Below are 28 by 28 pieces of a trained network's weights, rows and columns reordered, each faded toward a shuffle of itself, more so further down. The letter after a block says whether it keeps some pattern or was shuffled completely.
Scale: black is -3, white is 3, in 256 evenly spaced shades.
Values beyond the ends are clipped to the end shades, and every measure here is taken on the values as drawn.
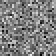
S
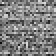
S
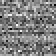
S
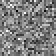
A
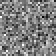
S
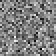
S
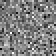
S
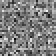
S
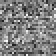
S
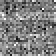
S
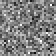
A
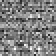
S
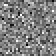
A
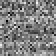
S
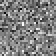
A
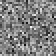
A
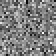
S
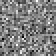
A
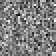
A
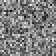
A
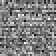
S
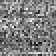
S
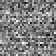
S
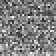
S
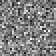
A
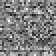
S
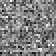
S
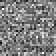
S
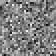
A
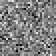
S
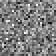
A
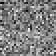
A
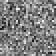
A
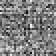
S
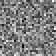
A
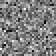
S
